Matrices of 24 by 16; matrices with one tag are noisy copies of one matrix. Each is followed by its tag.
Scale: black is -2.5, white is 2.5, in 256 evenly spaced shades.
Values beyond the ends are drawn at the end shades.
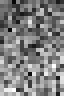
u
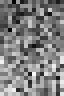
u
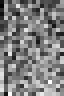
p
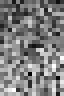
u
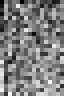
p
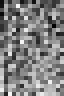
p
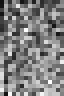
p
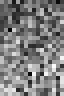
u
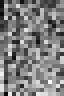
p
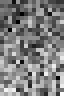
u
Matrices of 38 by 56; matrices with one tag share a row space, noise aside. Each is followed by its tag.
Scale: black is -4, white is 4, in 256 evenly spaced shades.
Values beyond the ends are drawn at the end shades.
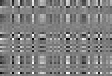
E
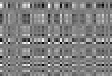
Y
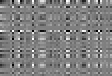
E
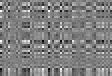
Y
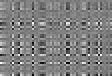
E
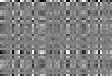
E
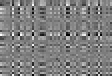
E
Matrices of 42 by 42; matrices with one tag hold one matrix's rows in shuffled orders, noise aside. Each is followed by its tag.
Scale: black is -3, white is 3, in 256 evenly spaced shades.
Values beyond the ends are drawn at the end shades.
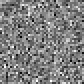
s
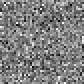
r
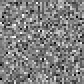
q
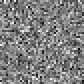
s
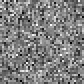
s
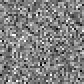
q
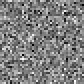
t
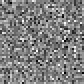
t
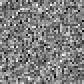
s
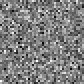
s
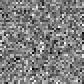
r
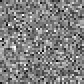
q
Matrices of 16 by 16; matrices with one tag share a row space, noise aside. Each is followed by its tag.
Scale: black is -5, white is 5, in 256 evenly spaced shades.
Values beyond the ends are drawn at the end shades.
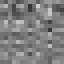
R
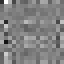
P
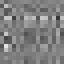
P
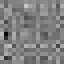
P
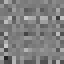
P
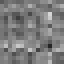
R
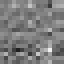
R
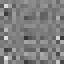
P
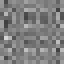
P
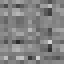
R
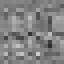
R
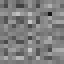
R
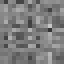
R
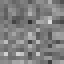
R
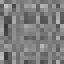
P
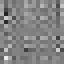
P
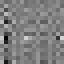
P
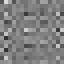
P
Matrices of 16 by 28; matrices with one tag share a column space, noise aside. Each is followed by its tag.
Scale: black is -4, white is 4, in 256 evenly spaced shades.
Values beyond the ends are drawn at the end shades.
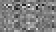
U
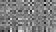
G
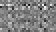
U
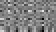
G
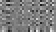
G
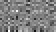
G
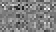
U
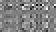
U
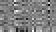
G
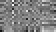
G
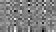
G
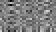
G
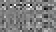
U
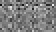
U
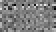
U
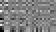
G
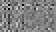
U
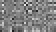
G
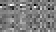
U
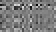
U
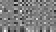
G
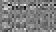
U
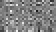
G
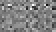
U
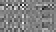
U
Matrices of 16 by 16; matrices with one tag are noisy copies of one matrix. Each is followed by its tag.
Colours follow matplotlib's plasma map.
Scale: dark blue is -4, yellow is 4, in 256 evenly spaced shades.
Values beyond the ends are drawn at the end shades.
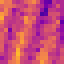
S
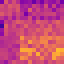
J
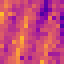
S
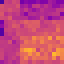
J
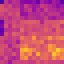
J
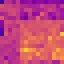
J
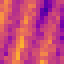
S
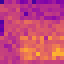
J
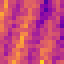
S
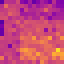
J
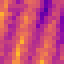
S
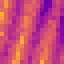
S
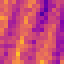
S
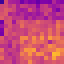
J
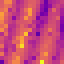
S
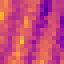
S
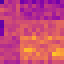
J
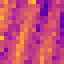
S
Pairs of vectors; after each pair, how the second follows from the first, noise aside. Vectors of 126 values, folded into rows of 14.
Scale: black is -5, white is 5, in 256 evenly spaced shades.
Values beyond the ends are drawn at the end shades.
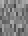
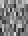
scaled up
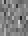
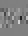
partly zeroed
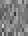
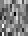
scaled up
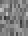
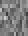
sign-scrambled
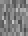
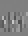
partly zeroed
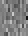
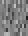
sign-scrambled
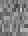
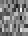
scaled up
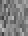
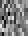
scaled up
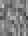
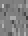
partly zeroed
